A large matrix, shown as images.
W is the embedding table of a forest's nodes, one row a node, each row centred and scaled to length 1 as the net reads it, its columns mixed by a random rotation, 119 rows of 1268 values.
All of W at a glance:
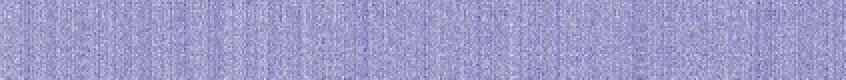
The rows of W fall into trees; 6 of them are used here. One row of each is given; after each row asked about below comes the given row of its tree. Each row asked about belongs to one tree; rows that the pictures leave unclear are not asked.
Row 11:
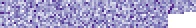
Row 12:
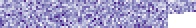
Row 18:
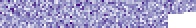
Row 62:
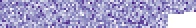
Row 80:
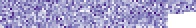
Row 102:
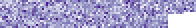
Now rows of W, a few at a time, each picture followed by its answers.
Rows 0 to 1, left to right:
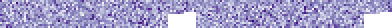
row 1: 12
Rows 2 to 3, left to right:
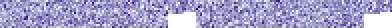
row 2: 102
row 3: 62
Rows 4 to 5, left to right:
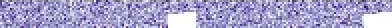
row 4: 80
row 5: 80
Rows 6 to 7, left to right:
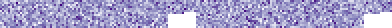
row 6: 62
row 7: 12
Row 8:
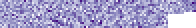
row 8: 12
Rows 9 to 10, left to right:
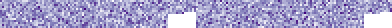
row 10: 12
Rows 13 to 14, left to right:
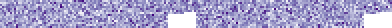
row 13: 62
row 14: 80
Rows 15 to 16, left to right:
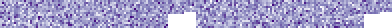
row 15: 11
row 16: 18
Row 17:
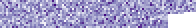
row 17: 18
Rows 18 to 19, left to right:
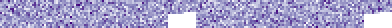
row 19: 102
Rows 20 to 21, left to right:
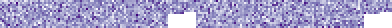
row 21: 18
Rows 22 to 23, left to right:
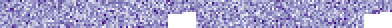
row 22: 18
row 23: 62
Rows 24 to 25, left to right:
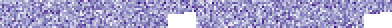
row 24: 62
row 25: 62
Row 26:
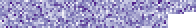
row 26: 62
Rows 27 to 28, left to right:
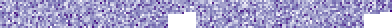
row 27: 11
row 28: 62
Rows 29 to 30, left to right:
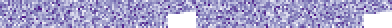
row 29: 80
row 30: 80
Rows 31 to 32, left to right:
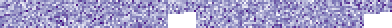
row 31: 12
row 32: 62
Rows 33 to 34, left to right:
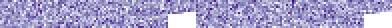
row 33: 18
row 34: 80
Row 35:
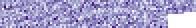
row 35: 102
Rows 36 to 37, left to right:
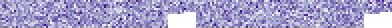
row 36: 102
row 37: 62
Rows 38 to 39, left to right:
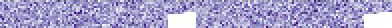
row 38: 102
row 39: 12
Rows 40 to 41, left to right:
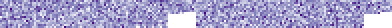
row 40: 80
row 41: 11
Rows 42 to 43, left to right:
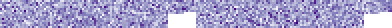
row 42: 102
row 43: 12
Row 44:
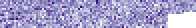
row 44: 80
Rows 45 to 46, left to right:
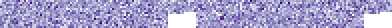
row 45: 12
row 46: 102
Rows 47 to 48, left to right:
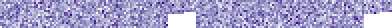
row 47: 11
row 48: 12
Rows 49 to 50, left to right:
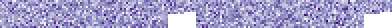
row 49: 18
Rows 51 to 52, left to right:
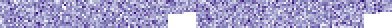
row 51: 18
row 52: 80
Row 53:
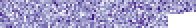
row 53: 62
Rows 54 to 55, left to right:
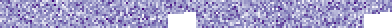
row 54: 18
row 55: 62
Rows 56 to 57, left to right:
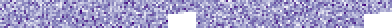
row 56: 102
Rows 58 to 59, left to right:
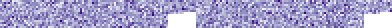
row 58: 102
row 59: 12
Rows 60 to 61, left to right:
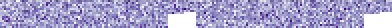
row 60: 102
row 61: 11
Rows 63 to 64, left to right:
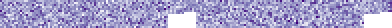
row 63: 62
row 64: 12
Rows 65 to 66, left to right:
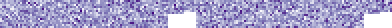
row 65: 102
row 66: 62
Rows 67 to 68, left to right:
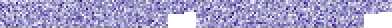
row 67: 62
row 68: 18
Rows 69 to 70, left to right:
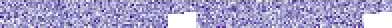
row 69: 11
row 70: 80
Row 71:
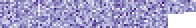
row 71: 11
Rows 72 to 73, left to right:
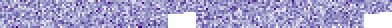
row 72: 18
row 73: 80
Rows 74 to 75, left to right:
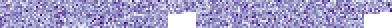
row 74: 12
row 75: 12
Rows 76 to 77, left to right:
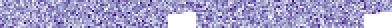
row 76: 12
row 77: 80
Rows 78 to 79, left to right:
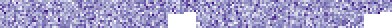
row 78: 62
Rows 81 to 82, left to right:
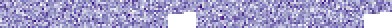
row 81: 102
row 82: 102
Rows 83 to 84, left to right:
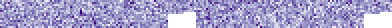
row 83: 102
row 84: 80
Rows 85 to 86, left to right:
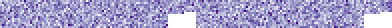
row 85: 11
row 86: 12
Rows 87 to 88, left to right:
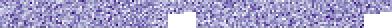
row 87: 12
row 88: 11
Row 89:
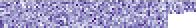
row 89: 12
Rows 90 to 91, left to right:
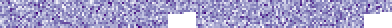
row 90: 18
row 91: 11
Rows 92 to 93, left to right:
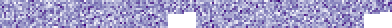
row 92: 62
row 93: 62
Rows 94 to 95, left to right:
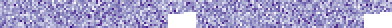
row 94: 12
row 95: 18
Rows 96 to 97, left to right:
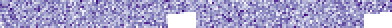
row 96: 80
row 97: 62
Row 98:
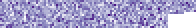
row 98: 62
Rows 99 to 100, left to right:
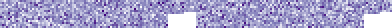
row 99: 11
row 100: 102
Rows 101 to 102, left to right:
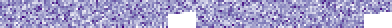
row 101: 80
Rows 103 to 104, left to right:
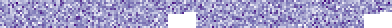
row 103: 62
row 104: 102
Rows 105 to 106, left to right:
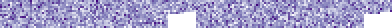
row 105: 80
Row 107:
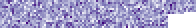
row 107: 18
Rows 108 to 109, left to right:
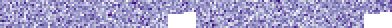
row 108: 62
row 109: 62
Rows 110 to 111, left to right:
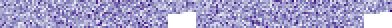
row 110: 12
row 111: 12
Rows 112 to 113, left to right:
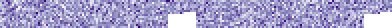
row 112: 18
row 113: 62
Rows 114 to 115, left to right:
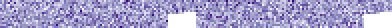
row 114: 102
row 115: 80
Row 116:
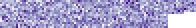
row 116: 102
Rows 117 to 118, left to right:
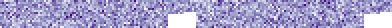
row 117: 11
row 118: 102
